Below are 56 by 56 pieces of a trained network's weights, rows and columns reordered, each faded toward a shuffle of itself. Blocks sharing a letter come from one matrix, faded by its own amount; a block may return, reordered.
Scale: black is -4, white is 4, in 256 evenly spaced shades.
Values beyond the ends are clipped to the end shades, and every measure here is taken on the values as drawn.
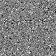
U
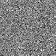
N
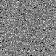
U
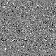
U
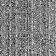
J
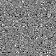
N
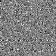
U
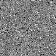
U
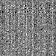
J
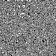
U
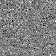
U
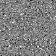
U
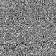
N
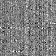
J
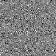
N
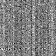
J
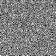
N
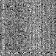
J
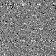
U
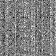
J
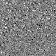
U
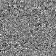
N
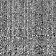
J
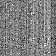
J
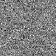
N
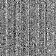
J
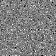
U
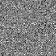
N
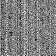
J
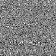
N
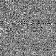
N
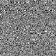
N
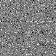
U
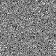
N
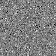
U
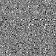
N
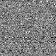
N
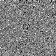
U
